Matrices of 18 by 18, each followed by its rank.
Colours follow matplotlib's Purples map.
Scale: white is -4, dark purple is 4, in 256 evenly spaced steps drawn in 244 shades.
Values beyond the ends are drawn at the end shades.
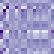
two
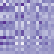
two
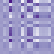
one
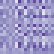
two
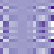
one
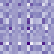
two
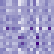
two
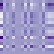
one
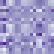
two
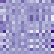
two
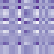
one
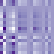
one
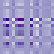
one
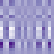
one
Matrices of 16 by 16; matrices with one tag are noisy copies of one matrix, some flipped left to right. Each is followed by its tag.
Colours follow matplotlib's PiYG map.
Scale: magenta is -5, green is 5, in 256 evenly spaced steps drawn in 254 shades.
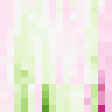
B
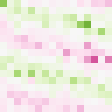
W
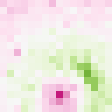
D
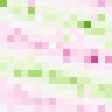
W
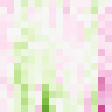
B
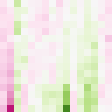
B
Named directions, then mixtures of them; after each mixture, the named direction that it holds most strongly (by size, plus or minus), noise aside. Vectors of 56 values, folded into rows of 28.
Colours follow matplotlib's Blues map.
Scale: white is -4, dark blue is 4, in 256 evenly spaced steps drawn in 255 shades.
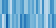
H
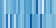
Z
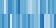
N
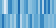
N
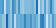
Z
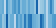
Z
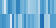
N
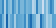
Z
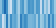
H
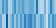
H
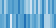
N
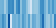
N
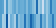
Z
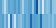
Z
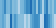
N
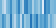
H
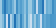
Z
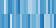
N
